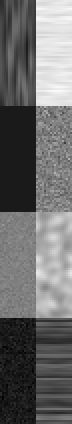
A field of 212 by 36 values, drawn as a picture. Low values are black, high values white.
The table splits into 4 rows of 2 panels. Panel 1,1: low, streaked downward. Panel 1,2: very high, streaked across, faint in contrast. Panel 2,1: very low, flat. Panel 2,2: middling, fine-grained. Panel 3,1: middling, fine-grained, faint in contrast. Panel 3,2: high, blotchy. Panel 4,1: very low, fine-grained, faint in contrast. Panel 4,2: low, streaked across.
